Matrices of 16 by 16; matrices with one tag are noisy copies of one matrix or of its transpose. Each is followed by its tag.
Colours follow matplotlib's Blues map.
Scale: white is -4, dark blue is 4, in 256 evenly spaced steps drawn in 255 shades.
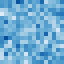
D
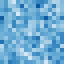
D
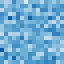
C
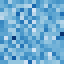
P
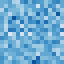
P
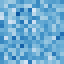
P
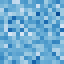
P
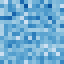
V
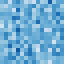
C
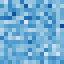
V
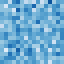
C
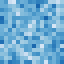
D
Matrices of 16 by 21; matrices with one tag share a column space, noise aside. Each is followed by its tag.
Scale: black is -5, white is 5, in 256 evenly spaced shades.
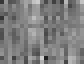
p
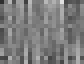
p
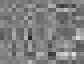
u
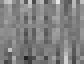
p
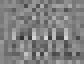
u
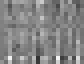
p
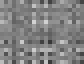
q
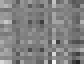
q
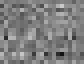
u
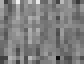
p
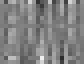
p
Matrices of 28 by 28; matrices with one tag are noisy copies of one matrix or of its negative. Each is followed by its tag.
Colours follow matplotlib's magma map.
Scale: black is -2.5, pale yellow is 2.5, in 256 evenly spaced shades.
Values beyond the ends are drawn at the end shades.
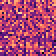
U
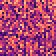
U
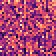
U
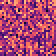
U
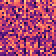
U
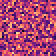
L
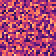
L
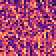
U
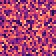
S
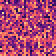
U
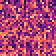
U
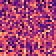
U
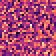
L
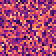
S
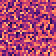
L
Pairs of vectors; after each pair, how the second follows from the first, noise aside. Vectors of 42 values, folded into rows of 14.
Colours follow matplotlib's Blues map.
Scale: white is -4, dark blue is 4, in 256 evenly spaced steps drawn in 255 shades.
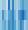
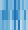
reversed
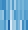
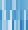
sign-scrambled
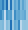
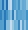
sign-scrambled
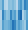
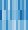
wrapped around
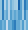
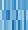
wrapped around
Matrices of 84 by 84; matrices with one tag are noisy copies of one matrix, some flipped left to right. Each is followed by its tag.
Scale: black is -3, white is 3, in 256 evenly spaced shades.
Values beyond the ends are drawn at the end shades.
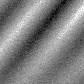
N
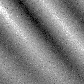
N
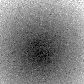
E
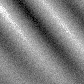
N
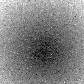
E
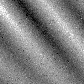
N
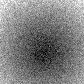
E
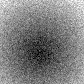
E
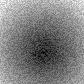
E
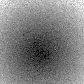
E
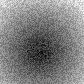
E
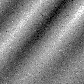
N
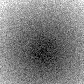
E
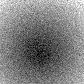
E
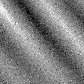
N
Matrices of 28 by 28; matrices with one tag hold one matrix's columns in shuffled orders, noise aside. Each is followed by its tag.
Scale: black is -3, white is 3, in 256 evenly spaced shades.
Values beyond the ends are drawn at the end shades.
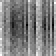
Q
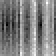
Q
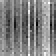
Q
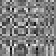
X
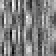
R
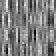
R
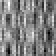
R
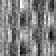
R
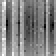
Q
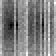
Q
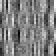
R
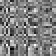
X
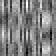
R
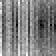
Q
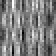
R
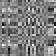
X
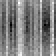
Q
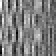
R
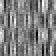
R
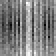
Q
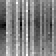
Q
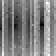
Q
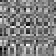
X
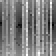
Q
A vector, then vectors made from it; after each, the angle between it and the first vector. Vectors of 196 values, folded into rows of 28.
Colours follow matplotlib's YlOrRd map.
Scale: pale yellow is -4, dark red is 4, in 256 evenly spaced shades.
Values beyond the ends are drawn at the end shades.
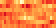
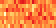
partly opposed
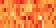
partly opposed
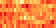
nearly parallel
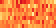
partly opposed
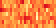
partly opposed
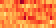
nearly opposite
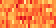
partly opposed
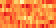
nearly parallel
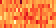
partly opposed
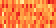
partly aligned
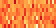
orthogonal
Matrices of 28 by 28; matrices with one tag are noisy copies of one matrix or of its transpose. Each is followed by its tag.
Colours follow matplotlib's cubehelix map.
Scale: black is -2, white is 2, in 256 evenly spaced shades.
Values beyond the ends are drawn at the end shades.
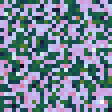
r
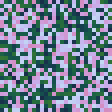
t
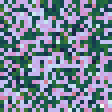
t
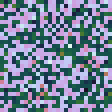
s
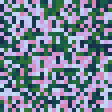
t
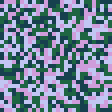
r
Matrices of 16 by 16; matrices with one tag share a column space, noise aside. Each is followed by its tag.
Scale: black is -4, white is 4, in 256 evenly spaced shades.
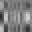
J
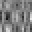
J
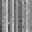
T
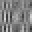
J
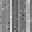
T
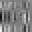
J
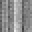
T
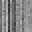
T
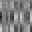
J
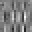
J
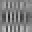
J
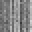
T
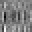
J
